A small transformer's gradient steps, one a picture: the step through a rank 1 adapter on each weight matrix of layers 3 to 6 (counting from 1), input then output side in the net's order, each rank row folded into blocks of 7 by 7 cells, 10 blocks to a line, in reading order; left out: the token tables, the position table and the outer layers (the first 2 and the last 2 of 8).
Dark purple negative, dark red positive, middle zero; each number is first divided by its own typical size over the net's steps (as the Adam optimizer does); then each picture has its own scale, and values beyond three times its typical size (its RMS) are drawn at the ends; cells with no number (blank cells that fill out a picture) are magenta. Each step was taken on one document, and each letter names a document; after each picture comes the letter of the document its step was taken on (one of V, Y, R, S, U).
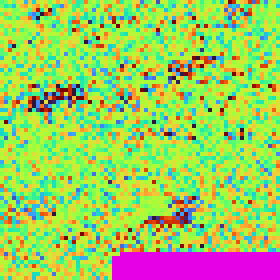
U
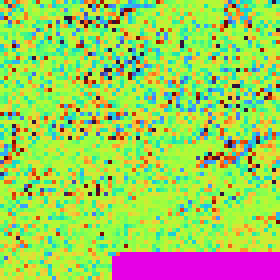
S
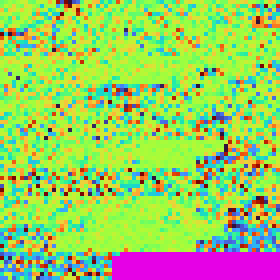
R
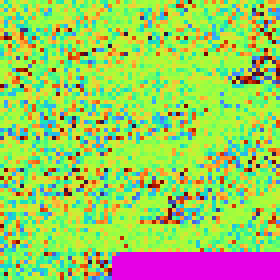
R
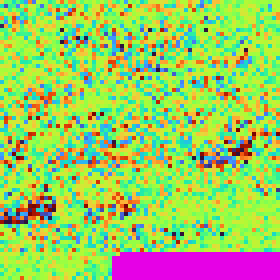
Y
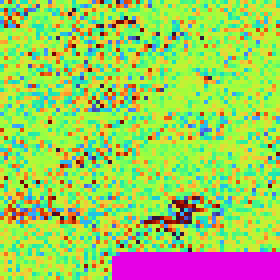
U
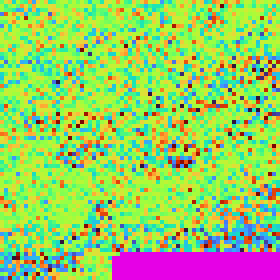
Y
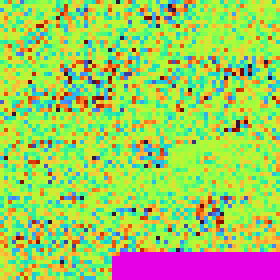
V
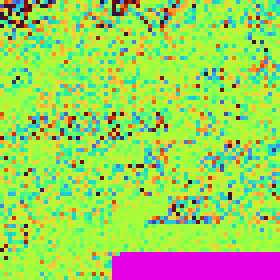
S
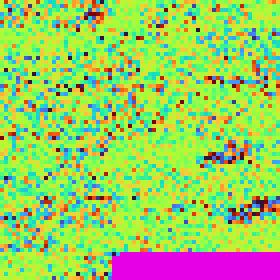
S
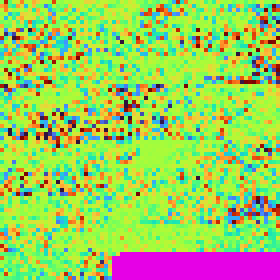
R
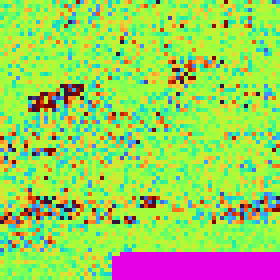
S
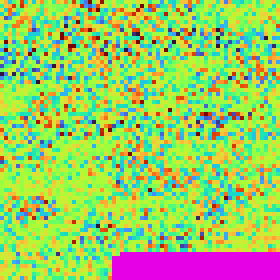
Y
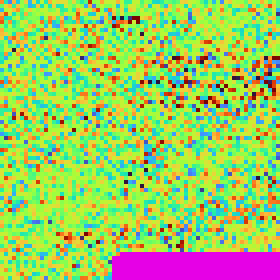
Y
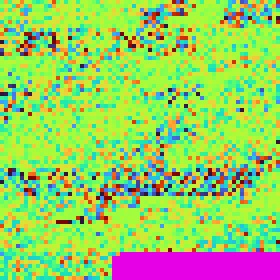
R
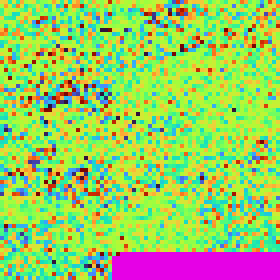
R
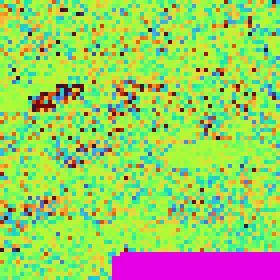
S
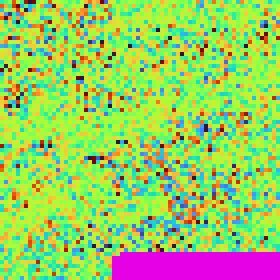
U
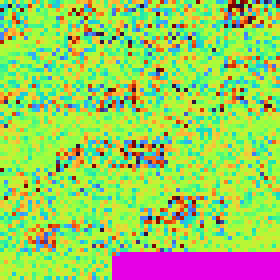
U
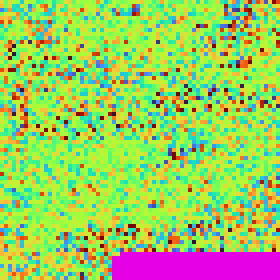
V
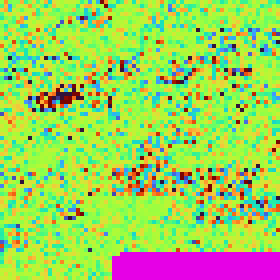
S
